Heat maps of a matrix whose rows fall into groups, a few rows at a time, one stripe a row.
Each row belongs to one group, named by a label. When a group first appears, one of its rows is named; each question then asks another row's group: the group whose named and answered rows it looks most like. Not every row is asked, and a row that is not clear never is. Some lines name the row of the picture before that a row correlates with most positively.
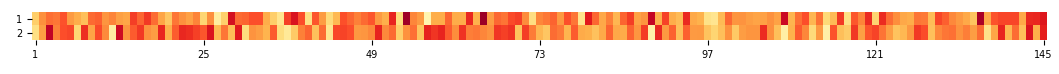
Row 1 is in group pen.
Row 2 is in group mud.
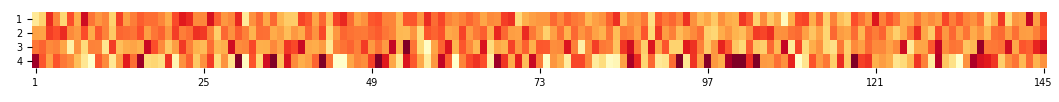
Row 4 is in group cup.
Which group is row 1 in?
mud
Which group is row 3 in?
pen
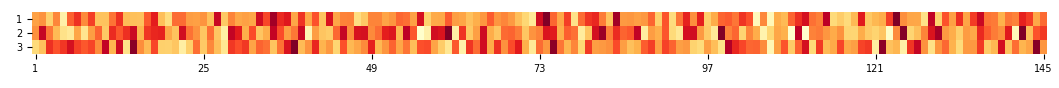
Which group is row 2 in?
pen
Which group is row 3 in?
pen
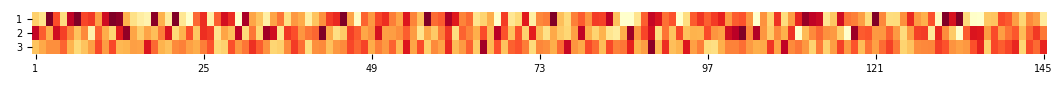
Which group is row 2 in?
cup
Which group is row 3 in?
pen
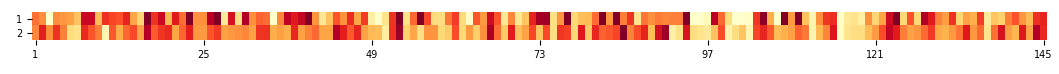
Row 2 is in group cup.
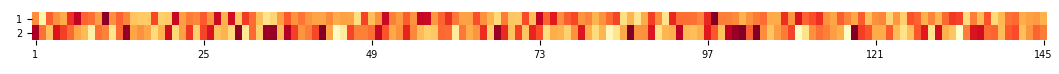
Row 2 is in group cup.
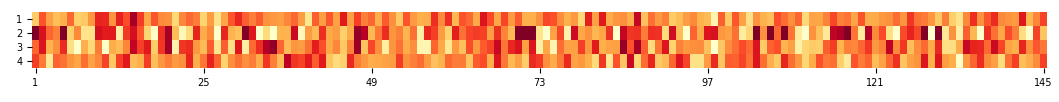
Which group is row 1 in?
pen
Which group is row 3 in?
cup
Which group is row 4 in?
cup
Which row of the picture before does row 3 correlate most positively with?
2
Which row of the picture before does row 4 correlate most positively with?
2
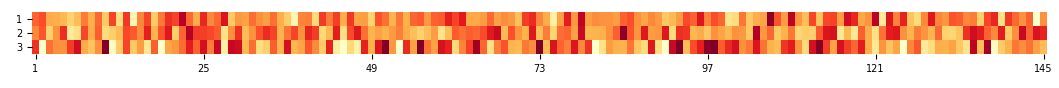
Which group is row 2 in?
cup
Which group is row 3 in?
cup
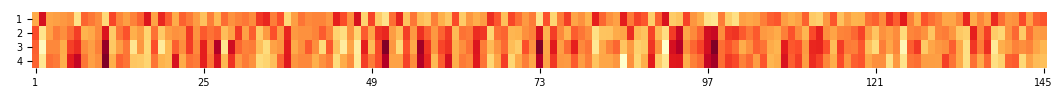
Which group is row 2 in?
cup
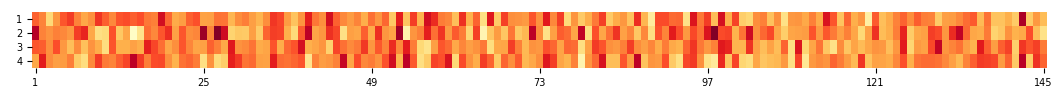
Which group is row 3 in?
pen
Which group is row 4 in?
pen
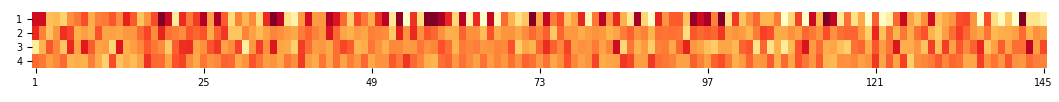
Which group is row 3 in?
mud
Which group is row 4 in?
pen
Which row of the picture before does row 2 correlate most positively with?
1
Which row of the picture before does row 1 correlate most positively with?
1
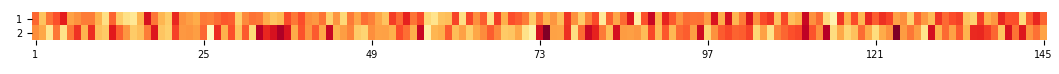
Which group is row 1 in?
pen
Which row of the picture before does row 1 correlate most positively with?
4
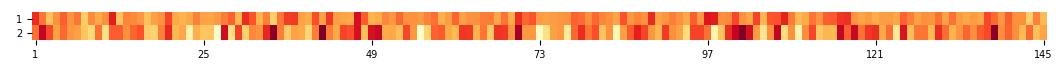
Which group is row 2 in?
cup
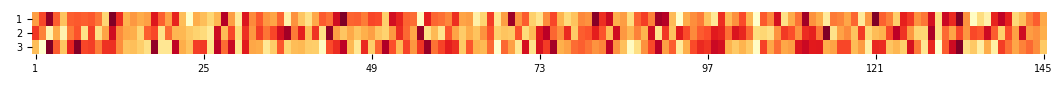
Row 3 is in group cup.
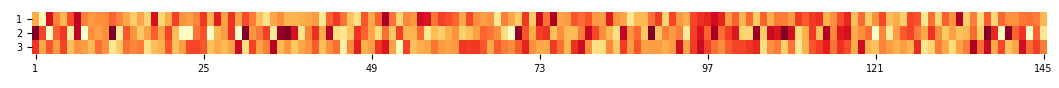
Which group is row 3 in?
cup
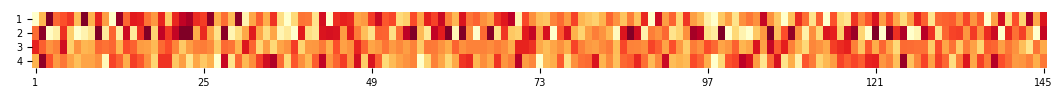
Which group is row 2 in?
pen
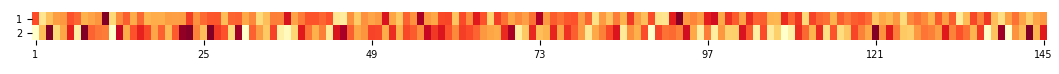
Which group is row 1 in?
cup
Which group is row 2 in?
mud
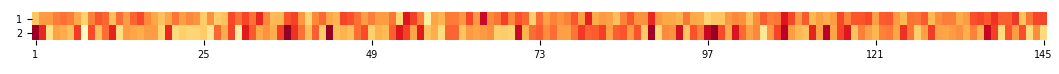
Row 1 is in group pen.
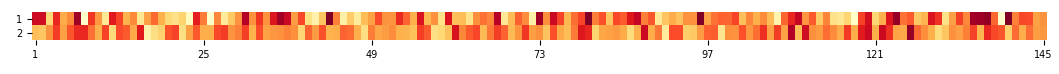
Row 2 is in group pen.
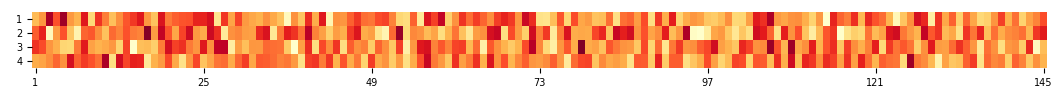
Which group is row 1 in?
mud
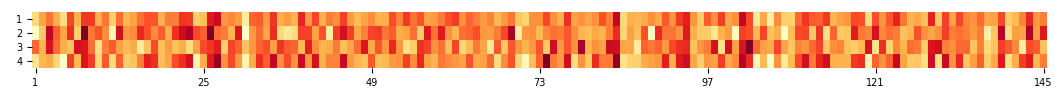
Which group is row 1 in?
mud
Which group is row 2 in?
mud
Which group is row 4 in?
mud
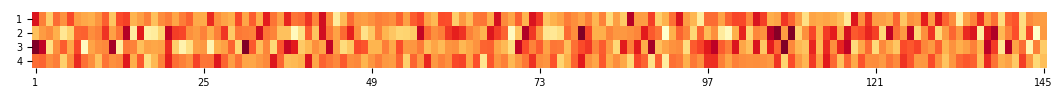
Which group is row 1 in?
cup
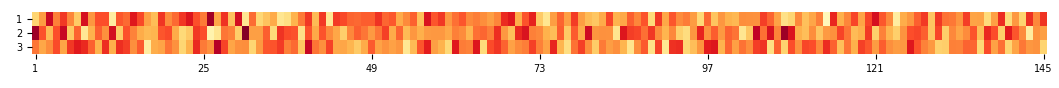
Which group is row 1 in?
mud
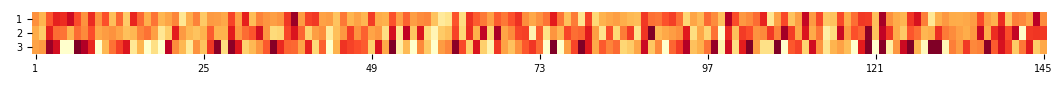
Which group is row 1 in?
pen
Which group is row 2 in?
pen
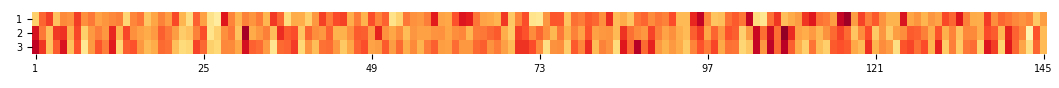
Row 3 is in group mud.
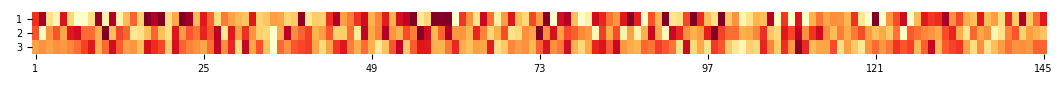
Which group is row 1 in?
pen
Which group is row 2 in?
cup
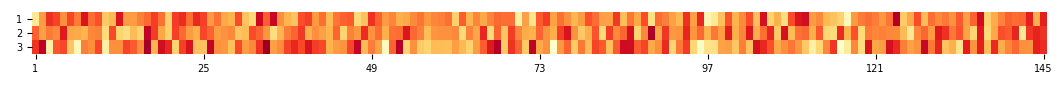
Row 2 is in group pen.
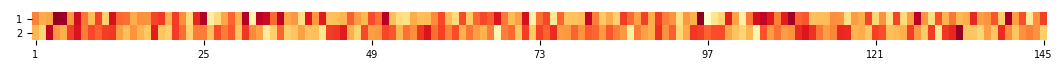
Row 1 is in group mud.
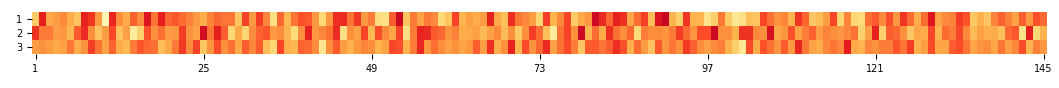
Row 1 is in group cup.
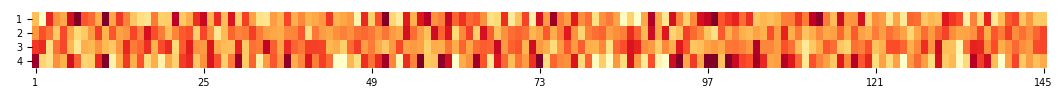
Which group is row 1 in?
cup
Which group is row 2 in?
pen
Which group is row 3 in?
cup
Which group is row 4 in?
cup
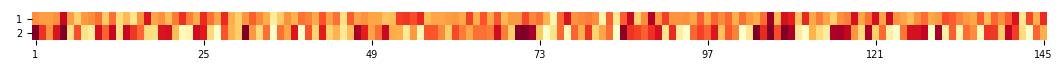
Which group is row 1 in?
pen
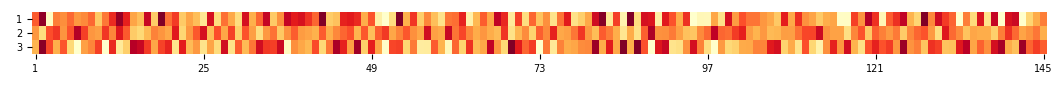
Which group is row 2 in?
cup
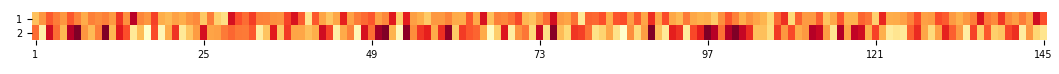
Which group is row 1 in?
pen
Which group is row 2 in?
cup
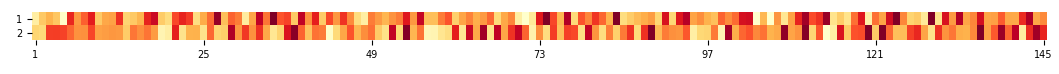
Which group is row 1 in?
mud
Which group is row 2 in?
pen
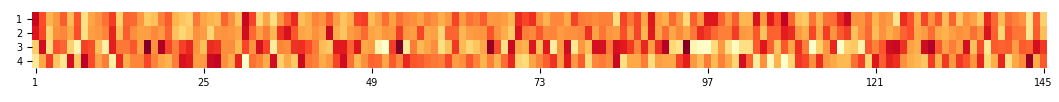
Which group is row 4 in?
mud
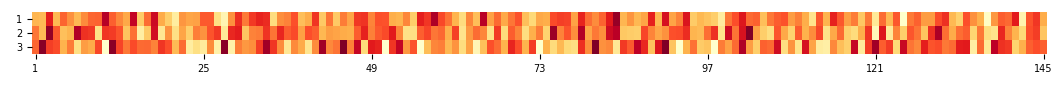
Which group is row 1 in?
pen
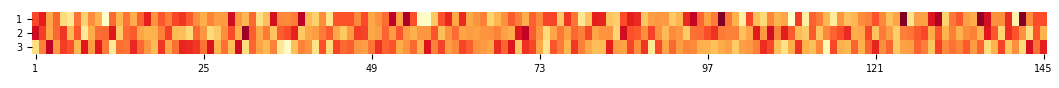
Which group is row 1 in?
pen
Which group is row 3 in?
mud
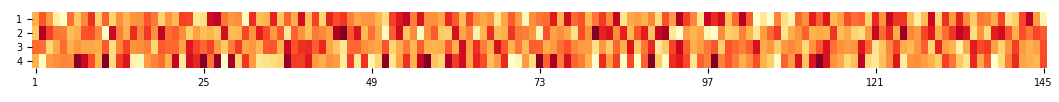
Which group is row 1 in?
mud
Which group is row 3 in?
cup
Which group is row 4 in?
cup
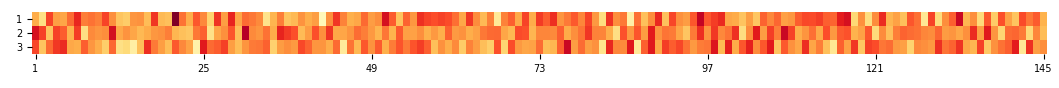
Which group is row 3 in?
pen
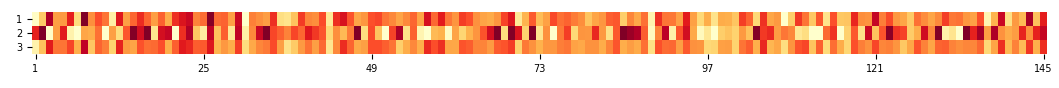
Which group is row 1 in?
mud
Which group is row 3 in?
mud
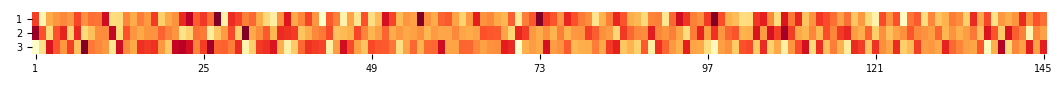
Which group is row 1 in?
cup
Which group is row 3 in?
mud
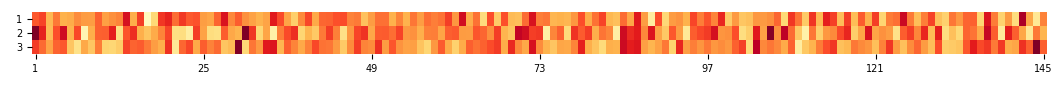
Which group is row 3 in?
cup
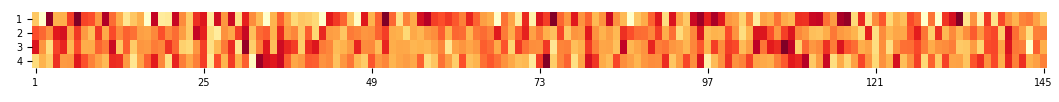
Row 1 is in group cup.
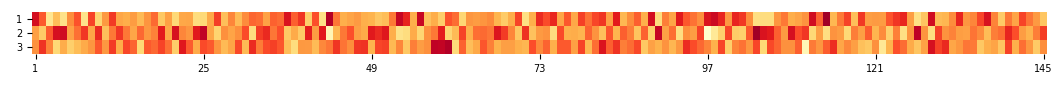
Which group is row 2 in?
mud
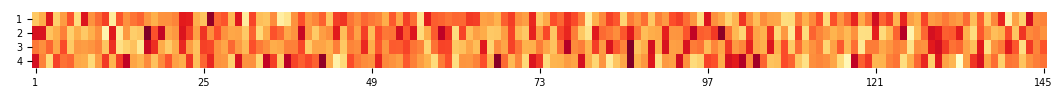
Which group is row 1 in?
mud
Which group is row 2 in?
pen
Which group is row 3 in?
pen
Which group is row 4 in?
cup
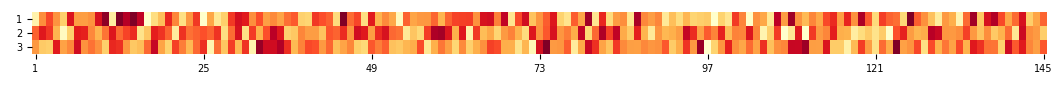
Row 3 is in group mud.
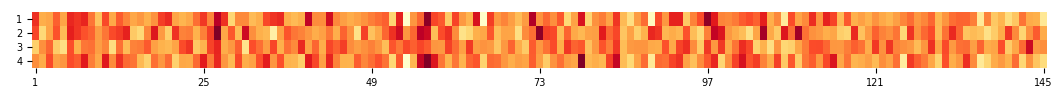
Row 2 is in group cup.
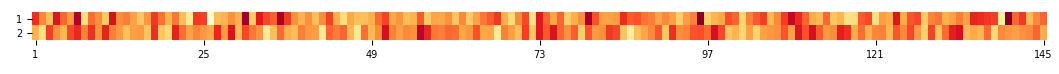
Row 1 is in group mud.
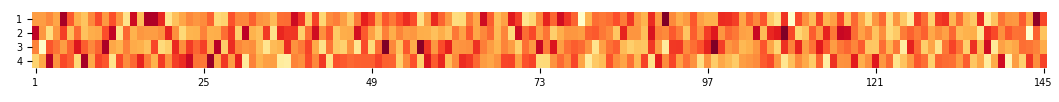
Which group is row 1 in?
pen
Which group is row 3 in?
cup
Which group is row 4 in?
mud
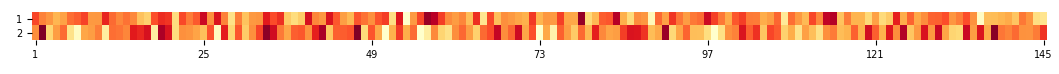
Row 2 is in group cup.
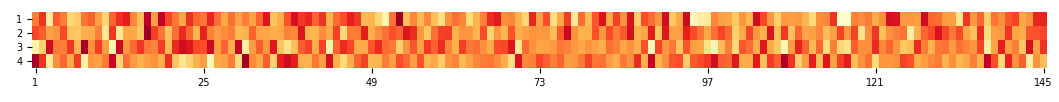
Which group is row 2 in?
pen
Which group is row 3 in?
mud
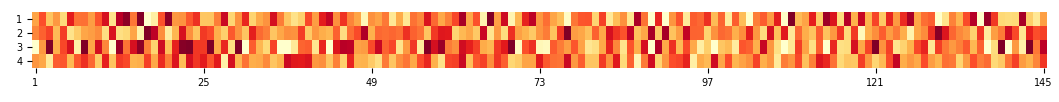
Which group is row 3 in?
mud
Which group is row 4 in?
cup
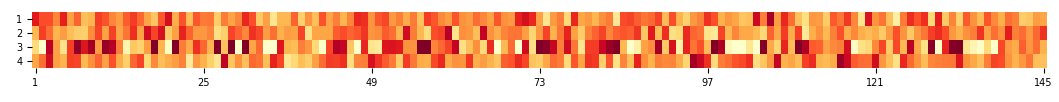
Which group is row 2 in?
pen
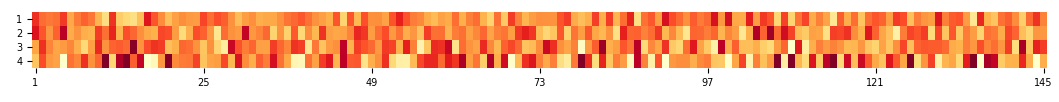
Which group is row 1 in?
pen
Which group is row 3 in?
pen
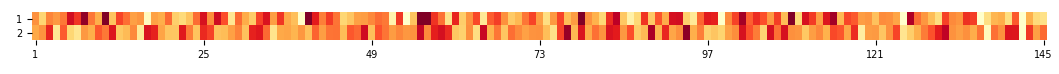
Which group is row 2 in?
pen
